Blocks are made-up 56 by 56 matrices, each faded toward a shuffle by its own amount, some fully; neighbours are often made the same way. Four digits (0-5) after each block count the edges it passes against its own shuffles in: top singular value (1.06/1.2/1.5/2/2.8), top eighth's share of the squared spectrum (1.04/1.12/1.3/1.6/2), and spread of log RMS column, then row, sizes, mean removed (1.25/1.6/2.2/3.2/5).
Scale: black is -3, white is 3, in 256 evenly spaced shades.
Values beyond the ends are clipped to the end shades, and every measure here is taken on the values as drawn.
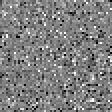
3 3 0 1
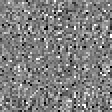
3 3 2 2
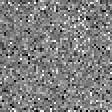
3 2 0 1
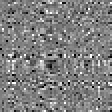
4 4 2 3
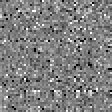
3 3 1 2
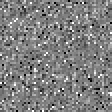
2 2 0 1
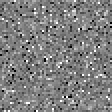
1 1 0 0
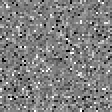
0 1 0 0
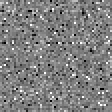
1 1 0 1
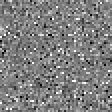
1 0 0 1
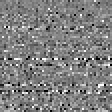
2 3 0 3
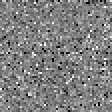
1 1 0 1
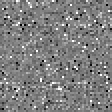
1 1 0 1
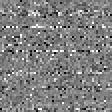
2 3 0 3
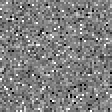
0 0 0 0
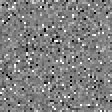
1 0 0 0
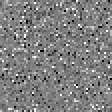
2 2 0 0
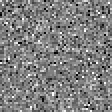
0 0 0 0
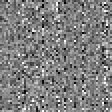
1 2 3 0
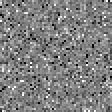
0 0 0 0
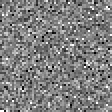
0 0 0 0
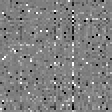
4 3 1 1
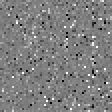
2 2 1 0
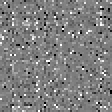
3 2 1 0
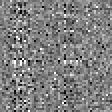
4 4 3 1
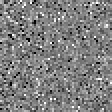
2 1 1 0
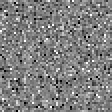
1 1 0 0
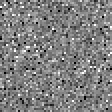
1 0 0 0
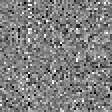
3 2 1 0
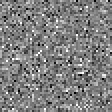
3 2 1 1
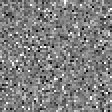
2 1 0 0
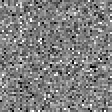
3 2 1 0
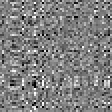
4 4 3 3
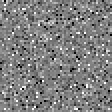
1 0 0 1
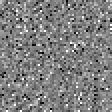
2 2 1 1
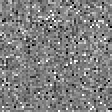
2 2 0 0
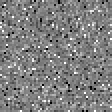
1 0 0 0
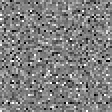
3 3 1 2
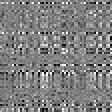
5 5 3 4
